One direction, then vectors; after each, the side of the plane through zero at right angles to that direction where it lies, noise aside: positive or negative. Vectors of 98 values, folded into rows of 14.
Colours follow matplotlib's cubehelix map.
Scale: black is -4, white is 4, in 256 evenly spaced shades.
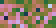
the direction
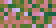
negative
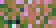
negative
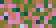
positive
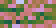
negative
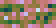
negative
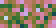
negative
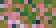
positive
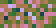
positive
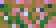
negative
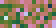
negative
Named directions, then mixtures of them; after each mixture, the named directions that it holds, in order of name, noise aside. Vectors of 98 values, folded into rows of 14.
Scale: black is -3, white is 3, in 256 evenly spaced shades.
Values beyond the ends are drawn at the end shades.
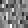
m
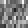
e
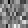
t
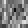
e, t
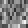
e, t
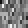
m, t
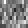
e, t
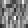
e, m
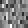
m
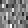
m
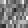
e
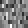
m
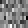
e, m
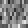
e, t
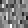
m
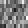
e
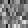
t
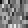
m, t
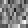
e, t
